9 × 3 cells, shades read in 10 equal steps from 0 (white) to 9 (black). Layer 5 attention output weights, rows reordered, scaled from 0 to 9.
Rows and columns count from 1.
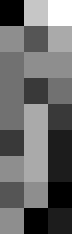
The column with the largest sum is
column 3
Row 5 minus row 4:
0 -4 2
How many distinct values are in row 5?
3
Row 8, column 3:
9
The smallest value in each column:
4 2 0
